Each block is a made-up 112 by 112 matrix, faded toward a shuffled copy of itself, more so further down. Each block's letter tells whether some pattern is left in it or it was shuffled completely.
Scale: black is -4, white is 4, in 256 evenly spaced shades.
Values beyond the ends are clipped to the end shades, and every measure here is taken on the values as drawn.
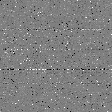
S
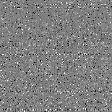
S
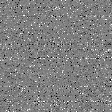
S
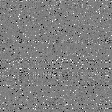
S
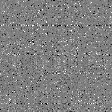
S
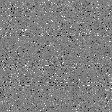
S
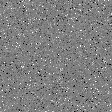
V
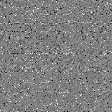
S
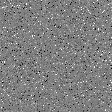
V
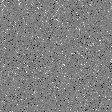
V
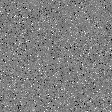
V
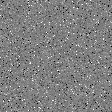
V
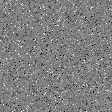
V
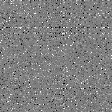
S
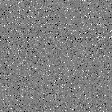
S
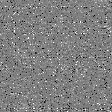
S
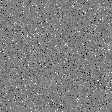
V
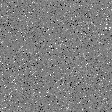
V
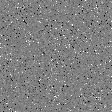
V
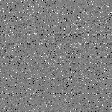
S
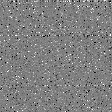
S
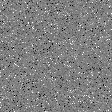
V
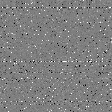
S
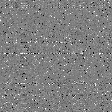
S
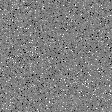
V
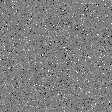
V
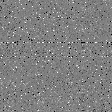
S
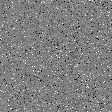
V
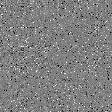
S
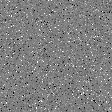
V
